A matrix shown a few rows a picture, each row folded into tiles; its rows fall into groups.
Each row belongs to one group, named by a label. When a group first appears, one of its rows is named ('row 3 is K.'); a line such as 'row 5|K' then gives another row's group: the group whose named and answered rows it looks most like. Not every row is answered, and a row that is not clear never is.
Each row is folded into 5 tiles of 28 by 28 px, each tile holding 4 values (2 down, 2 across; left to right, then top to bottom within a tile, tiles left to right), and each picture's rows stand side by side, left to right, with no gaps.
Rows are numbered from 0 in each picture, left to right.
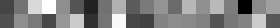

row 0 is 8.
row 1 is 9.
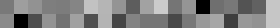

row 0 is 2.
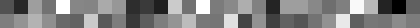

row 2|9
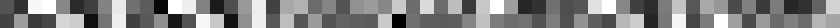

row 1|8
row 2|2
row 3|9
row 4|8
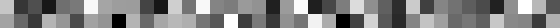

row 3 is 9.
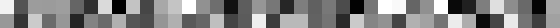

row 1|8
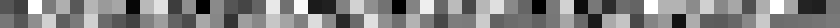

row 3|9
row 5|9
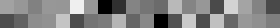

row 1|2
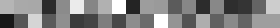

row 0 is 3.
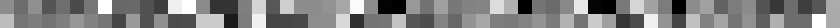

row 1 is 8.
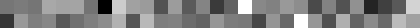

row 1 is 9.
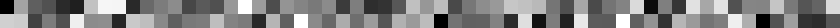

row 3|2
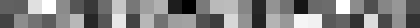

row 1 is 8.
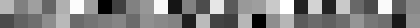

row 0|9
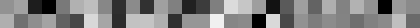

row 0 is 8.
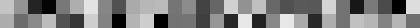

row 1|2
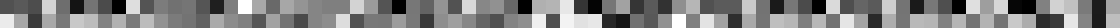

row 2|9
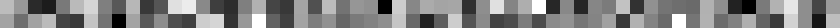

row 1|8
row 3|3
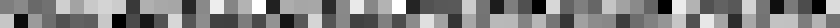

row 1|3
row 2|3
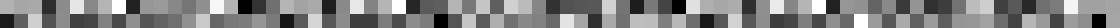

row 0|3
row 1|9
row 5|3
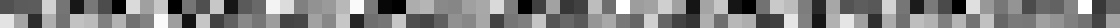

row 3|9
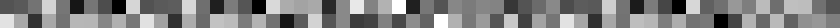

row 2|3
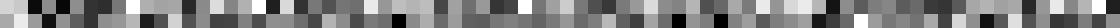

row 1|3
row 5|2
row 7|3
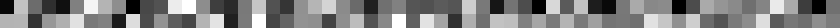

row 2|8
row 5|9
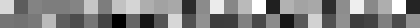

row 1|3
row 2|3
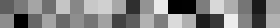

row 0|2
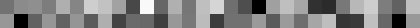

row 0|2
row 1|9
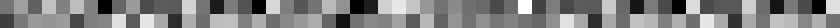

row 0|9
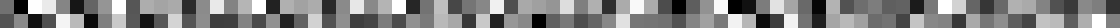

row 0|8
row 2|3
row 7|8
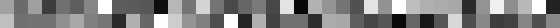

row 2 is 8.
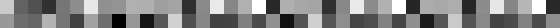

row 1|3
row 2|3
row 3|3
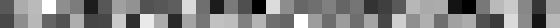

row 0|8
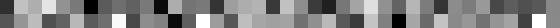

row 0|8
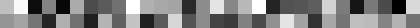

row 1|3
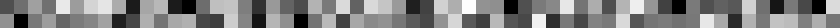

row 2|2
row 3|8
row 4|9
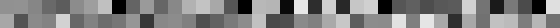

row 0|9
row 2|9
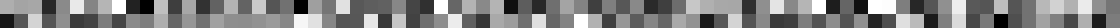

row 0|3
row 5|3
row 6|8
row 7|2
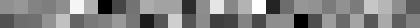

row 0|9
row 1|3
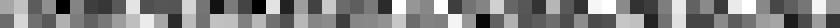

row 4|8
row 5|8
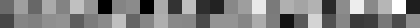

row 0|9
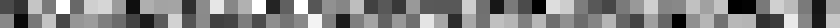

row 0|2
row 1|3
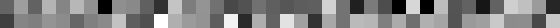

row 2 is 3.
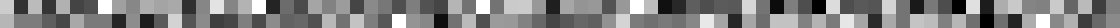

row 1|3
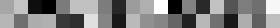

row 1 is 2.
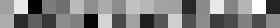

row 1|3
